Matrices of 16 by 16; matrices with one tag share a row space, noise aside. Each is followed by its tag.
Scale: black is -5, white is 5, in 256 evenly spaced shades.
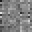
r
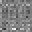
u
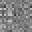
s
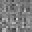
u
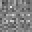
u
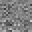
s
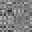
s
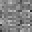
r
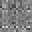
u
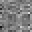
r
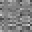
r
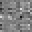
r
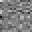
r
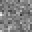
r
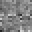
r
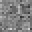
r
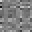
r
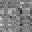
r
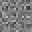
u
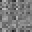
u
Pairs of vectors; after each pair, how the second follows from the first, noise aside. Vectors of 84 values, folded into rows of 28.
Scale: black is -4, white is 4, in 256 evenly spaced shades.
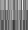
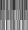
reversed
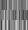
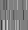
partly zeroed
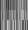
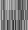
negated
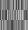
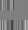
partly zeroed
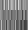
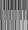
negated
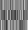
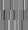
partly zeroed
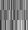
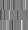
partly zeroed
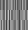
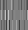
partly zeroed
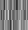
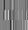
partly zeroed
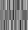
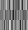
copied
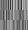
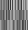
copied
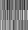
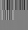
partly zeroed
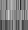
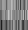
copied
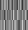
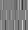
partly zeroed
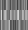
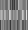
reversed
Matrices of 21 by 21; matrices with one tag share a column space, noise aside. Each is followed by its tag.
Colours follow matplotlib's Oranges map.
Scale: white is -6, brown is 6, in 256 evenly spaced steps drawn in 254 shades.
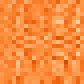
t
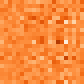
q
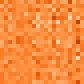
q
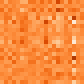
q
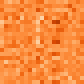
q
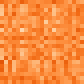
t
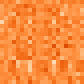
t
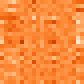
q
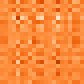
q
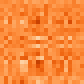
t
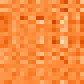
q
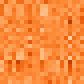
t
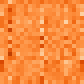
t
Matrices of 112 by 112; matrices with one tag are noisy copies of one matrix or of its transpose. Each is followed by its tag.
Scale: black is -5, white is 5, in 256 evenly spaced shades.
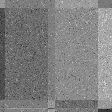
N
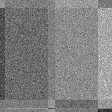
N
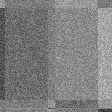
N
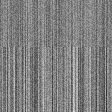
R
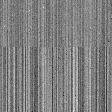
R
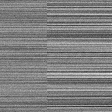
R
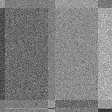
N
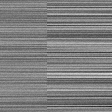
R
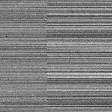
R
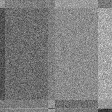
N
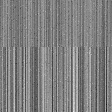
R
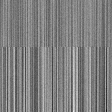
R
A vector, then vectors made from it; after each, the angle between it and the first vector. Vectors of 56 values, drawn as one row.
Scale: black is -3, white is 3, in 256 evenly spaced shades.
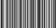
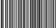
partly aligned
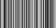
nearly opposite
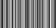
partly aligned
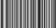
nearly parallel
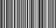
partly aligned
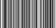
nearly opposite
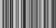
orthogonal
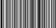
nearly parallel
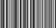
partly aligned
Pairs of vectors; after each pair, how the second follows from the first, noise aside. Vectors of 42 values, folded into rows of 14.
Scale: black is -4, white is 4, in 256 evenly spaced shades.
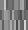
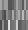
wrapped around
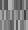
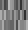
copied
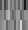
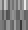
negated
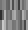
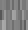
shrunk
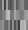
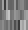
copied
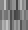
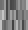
wrapped around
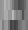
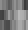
wrapped around
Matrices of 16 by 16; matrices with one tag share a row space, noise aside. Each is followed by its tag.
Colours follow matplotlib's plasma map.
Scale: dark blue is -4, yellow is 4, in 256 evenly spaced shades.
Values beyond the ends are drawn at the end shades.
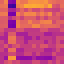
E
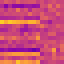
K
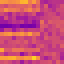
K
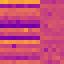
K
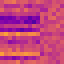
K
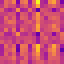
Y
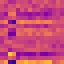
E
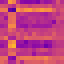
E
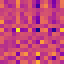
Y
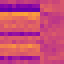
K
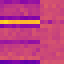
K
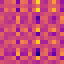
Y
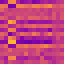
E
